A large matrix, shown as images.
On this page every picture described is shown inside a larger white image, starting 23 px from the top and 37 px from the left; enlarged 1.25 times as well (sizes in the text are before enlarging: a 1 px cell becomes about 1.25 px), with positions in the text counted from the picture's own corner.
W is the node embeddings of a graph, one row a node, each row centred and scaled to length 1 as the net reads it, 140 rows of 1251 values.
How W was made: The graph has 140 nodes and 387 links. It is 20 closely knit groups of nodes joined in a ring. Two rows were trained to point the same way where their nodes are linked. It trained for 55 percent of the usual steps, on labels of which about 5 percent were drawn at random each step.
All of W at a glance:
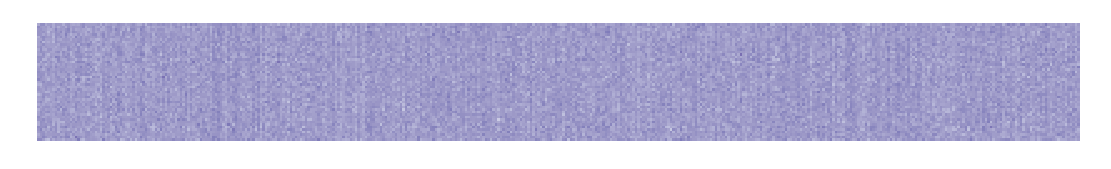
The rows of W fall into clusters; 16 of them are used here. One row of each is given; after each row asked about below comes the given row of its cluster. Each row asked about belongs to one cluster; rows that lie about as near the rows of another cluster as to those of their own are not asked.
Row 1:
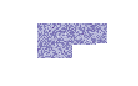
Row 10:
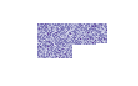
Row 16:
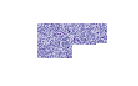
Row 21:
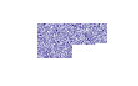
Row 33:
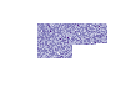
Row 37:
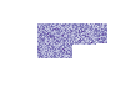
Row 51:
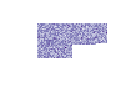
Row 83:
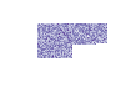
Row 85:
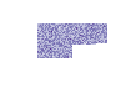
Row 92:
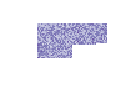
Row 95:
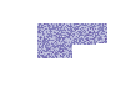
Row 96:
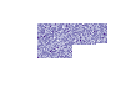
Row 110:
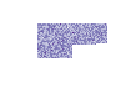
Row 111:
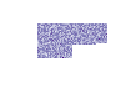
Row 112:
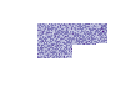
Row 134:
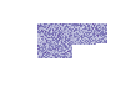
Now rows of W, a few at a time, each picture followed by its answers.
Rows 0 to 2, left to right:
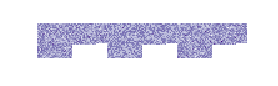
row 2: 92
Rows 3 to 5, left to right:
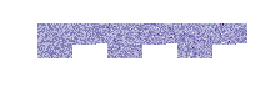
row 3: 110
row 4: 95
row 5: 37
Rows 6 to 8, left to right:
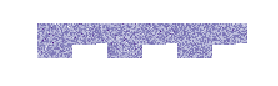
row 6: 110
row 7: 92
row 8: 33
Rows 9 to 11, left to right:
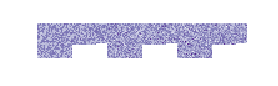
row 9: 110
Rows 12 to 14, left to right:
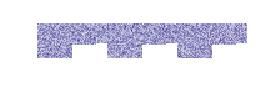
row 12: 21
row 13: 110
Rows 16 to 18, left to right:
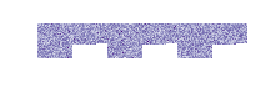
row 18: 10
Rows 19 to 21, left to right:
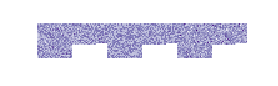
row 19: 134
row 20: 95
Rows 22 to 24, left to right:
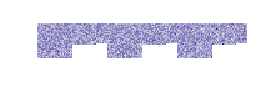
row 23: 112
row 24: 37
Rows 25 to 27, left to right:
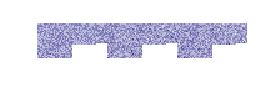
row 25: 134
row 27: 51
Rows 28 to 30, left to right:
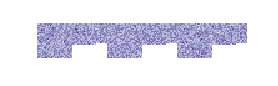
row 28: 96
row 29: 112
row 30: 112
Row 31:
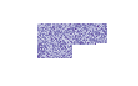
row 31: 92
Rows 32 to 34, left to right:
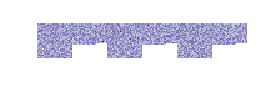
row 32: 51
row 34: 51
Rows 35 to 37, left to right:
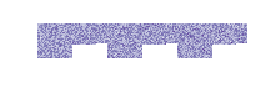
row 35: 85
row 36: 95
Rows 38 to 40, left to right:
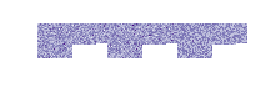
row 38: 95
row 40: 33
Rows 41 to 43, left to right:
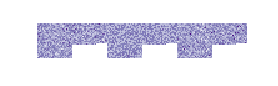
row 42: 112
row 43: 92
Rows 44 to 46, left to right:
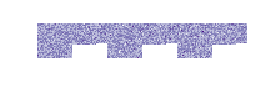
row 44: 112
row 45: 95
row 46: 111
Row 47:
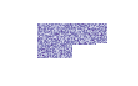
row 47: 111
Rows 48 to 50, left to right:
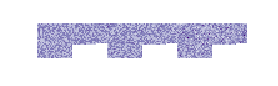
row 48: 83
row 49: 1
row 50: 37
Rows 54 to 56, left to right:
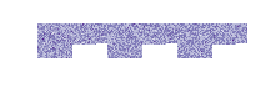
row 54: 37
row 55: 134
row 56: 51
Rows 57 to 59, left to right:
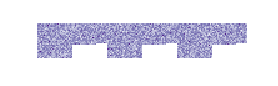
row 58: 21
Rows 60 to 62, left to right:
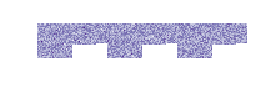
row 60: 10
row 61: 1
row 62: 33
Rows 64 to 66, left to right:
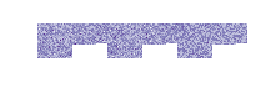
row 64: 92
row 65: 92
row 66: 33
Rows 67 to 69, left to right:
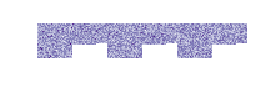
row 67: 112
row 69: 16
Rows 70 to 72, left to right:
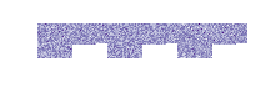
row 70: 111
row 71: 85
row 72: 37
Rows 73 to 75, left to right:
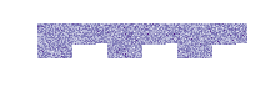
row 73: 134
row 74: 134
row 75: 111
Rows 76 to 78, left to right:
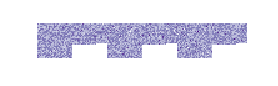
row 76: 21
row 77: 96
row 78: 112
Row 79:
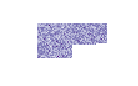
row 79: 92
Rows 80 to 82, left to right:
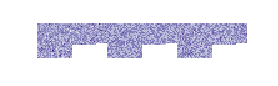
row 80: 111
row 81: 1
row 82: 96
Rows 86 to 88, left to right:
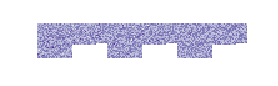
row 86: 95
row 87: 95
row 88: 10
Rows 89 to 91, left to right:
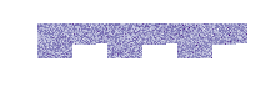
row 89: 134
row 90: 96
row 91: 83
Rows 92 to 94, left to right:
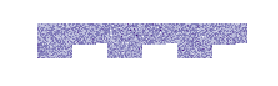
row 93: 83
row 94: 51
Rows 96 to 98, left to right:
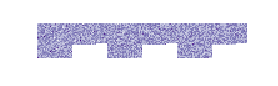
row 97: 112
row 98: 85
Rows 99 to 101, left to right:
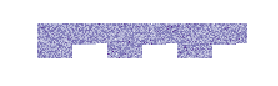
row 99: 83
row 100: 110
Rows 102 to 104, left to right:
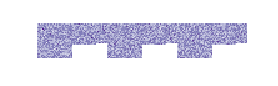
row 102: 95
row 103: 85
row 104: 85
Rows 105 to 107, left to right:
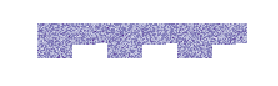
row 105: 51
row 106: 96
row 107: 21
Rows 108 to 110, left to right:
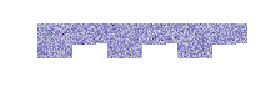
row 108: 92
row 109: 16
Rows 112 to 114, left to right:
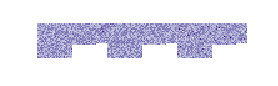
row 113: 1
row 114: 10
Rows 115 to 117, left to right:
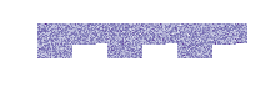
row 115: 111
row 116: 51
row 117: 10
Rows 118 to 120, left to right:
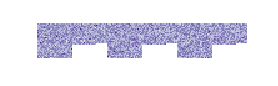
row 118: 51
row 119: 16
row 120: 16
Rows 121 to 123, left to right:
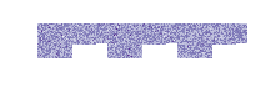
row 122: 112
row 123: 110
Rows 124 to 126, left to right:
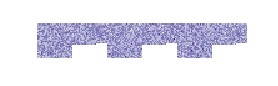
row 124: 110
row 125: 96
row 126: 110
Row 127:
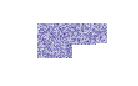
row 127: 21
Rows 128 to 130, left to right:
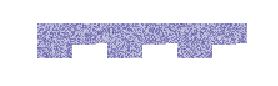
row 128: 21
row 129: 83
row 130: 1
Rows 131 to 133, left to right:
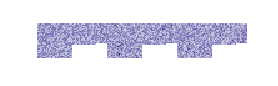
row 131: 96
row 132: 10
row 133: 37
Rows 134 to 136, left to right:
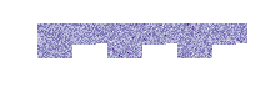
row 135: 33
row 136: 96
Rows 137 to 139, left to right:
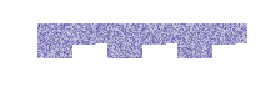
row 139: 21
